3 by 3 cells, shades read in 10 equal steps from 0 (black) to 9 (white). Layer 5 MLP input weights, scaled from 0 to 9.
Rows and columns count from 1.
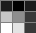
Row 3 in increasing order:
2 8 9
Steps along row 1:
down up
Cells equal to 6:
0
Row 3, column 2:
8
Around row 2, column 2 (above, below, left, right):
0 8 7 2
